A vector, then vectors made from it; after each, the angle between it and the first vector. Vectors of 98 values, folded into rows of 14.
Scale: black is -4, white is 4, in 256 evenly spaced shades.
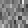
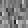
partly aligned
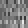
orthogonal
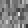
partly aligned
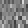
nearly parallel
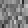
nearly opposite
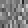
nearly opposite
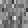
orthogonal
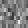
orthogonal
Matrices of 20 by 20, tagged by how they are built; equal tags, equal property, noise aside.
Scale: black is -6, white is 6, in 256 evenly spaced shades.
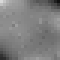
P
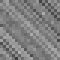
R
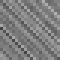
R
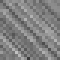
R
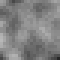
P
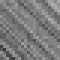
R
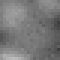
P
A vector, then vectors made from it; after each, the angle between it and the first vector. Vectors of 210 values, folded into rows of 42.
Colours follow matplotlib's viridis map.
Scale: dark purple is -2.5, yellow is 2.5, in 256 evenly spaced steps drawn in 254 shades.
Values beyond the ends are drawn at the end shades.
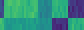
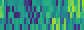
partly opposed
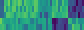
nearly parallel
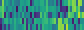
partly opposed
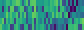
partly aligned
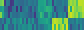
nearly opposite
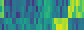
nearly opposite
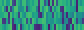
orthogonal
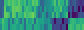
nearly parallel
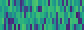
orthogonal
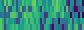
partly aligned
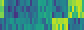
nearly opposite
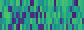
orthogonal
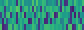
orthogonal
